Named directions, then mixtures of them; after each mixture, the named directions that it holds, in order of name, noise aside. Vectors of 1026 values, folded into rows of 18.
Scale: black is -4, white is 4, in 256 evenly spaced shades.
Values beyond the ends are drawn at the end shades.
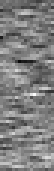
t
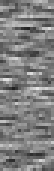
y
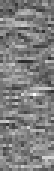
t, y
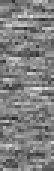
y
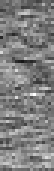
t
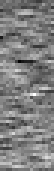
t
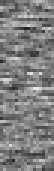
y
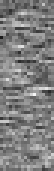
t, y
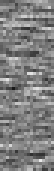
y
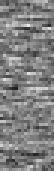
y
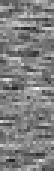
y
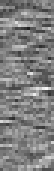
t, y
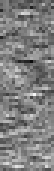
t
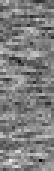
t, y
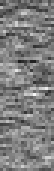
t, y
